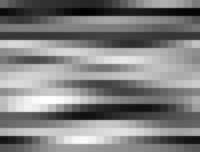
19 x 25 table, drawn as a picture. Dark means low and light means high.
Grain: streaks across. Average level on the scale: 50%. Calmest part: middle right. Ninth with the highest average: middle left.
